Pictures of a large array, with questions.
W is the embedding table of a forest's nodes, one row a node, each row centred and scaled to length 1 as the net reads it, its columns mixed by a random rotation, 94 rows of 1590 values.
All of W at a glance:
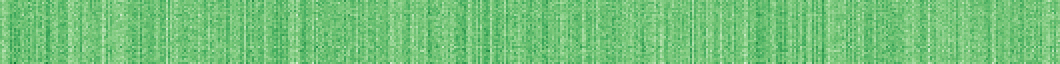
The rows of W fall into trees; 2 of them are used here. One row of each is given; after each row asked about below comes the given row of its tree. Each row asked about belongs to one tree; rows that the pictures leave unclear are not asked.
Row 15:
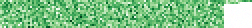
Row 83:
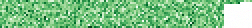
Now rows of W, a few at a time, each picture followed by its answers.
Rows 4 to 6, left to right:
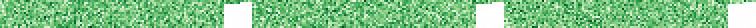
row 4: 83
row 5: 83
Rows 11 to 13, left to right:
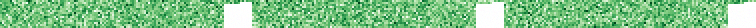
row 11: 83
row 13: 83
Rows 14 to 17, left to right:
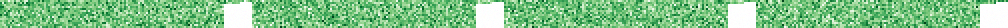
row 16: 15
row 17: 83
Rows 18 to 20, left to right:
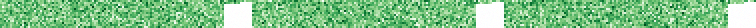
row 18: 83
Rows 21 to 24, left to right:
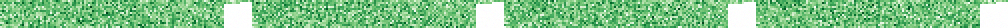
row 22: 15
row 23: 15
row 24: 15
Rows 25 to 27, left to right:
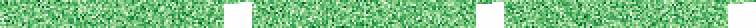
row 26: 83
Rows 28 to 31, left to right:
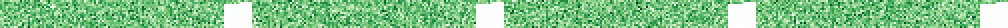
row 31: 15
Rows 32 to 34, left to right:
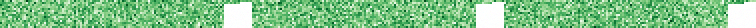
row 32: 83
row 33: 15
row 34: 83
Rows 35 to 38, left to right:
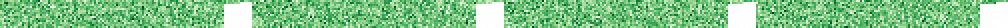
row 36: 15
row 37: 15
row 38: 83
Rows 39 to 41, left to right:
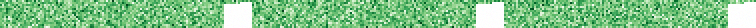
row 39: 83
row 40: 83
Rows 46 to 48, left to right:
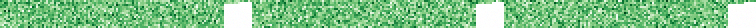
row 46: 15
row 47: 15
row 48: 83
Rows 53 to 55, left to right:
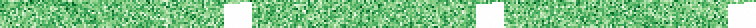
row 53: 15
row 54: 83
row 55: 15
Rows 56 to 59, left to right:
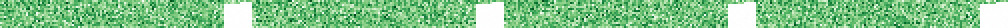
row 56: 15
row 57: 15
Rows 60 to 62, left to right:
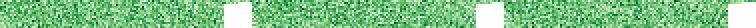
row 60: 15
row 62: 15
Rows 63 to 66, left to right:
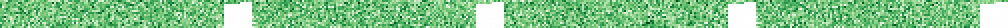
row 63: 83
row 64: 15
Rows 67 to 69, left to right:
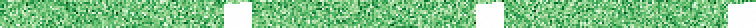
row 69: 83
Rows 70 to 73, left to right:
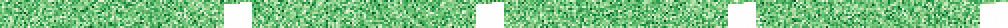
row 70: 83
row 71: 83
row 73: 15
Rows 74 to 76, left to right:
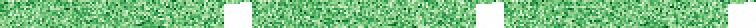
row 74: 15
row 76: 15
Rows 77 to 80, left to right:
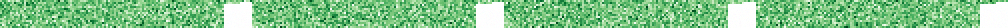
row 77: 15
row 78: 15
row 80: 83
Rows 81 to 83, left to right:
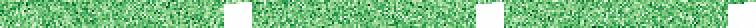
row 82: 15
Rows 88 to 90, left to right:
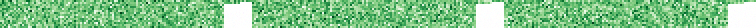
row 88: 83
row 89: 15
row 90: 15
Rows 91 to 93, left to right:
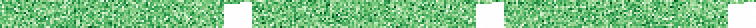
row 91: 83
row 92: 15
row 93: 15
